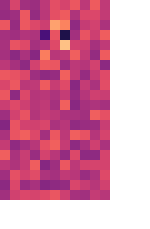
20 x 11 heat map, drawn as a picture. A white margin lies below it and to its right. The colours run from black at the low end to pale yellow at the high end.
Roughest part: top middle. Average level on the scale: 50%. Slope: none. Odd patch: rougher, in the top middle. Odd rows or columns: none. Mirror symmetry: none.
